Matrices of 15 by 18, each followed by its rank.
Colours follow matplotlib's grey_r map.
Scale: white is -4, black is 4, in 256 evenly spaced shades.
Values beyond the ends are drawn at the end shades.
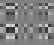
one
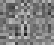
three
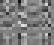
three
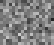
full rank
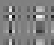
one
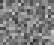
full rank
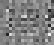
three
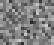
full rank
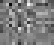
three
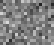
full rank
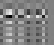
one
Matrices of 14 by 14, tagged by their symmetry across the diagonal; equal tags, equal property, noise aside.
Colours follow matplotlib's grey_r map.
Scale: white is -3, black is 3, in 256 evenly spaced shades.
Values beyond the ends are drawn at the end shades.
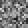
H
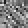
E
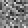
H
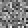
E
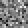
E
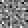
E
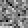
H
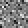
E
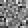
E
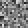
E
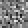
E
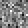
H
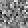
H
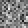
H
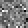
H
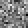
H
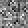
E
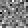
E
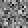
H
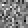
H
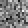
H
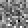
H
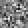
E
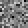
H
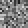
E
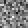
E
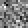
E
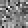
E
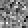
H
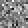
H
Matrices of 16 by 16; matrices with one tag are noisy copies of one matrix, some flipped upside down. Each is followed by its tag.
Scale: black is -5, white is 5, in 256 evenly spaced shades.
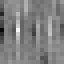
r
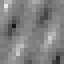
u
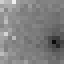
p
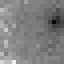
p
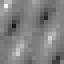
u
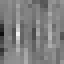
r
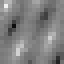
u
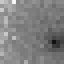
p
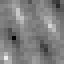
u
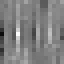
r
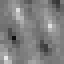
u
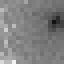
p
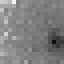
p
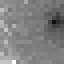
p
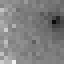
p
